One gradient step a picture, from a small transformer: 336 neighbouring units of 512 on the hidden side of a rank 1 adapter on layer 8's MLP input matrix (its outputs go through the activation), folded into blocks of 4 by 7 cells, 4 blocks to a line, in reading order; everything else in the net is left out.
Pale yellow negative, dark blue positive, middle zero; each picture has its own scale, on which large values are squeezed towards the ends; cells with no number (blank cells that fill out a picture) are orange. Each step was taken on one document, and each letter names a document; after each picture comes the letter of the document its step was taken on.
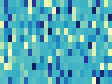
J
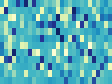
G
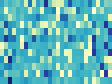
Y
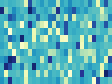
J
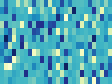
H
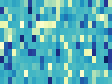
G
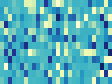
Y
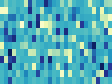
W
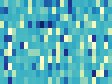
H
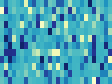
Y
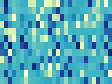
Y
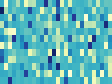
W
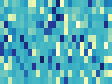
Y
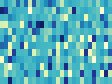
H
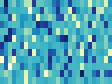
H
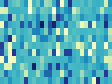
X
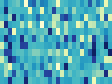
W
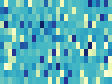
H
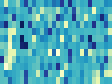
W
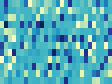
X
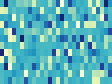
G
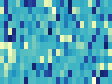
J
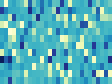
X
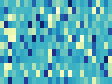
J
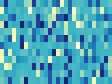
X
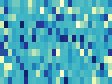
W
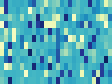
J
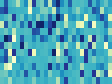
H
